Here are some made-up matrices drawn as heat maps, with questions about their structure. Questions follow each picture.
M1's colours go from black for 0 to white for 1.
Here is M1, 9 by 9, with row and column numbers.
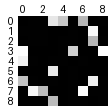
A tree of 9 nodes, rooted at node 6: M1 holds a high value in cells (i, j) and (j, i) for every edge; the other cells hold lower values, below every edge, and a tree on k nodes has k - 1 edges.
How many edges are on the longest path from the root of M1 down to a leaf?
3
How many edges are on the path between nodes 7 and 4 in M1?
3
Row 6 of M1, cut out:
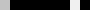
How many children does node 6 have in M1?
2
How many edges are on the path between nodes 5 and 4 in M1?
3
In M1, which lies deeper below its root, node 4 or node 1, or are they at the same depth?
the same depth
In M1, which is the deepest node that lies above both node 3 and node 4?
0
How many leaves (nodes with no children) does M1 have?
5
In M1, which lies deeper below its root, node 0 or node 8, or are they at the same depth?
node 8
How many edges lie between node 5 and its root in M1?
3
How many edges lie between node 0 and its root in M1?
1
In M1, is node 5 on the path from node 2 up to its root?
no
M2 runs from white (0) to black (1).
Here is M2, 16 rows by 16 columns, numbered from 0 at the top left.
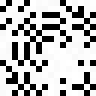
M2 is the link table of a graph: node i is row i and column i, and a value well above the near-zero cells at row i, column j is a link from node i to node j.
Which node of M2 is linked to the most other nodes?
node 4
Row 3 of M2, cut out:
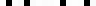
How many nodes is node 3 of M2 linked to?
4
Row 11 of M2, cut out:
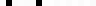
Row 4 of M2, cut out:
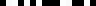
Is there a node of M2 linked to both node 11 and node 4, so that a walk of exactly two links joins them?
no
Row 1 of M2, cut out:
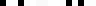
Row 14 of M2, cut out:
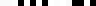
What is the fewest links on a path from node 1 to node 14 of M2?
2
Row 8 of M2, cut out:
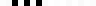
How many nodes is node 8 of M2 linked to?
3
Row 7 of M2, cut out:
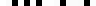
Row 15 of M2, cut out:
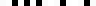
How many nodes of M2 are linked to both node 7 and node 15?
5
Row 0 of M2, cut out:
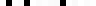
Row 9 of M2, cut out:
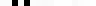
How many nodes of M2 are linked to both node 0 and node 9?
1
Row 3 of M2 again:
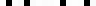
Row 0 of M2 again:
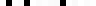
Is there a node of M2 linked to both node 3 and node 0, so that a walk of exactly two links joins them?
yes
